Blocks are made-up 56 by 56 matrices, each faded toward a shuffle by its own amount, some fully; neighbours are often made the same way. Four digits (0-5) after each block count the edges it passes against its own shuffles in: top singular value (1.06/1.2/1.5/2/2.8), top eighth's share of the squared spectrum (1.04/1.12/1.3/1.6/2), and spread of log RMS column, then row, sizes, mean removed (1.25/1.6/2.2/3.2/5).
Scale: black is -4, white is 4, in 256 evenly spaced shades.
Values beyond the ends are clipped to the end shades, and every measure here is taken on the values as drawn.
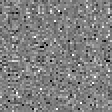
3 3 1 1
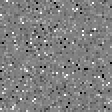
0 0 0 0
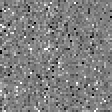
2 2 1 0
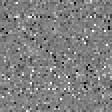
1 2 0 1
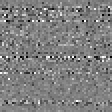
3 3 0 3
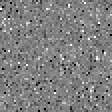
2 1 0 0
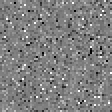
1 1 0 0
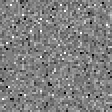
0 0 0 0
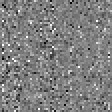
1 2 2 0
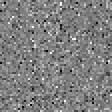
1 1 1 0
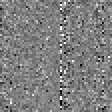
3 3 3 0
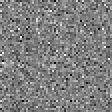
3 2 1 1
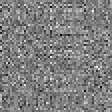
4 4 2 2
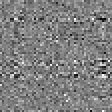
4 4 2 3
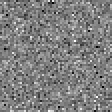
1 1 0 0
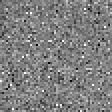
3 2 0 1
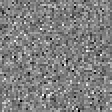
2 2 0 0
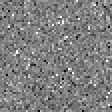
1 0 0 0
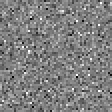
2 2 0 0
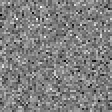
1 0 0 0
